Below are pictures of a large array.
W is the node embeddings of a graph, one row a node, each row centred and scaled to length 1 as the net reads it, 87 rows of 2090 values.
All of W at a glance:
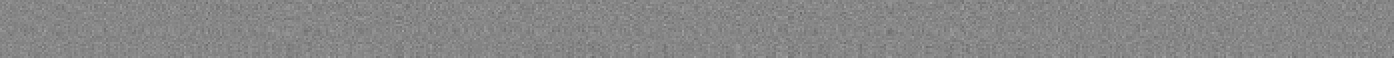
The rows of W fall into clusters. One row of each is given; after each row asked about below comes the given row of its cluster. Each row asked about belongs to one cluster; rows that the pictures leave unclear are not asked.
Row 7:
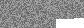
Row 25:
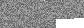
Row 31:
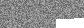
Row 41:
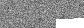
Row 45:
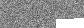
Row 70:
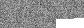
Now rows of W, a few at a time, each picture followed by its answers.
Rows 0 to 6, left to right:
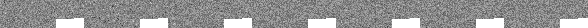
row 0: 45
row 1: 31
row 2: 25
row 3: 25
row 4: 41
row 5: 25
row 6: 31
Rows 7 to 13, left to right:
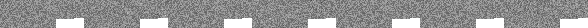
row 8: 70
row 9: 7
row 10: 41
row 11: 7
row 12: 7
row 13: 70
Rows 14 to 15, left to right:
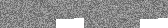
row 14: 70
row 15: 41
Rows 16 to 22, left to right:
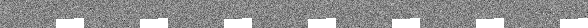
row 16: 45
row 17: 31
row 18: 45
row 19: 45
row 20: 70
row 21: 45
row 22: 7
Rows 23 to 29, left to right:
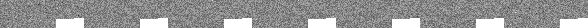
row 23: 31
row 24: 70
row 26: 70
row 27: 25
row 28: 25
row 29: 41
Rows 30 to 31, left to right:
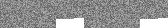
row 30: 70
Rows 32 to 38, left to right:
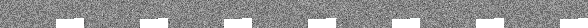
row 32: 7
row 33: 25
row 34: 45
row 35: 70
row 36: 45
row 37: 31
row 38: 7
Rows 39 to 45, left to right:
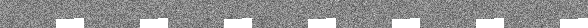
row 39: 45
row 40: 25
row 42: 45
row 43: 31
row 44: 45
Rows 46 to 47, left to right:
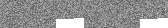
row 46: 45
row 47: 41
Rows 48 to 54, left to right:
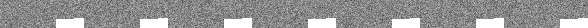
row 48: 45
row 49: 7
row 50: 70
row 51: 7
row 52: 45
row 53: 70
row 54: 41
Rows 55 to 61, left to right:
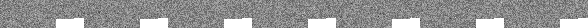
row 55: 31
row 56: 70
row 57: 7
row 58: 70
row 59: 41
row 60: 25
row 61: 31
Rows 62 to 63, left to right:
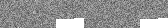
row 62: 7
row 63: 45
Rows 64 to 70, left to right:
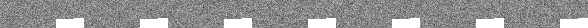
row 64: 45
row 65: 25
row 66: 41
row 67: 25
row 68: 41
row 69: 25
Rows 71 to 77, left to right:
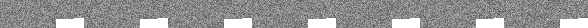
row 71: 70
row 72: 41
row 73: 25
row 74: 25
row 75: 45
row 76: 41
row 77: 25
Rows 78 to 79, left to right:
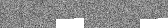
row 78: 70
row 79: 70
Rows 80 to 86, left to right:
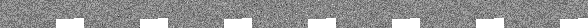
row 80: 25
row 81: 25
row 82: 70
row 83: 31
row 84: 25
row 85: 70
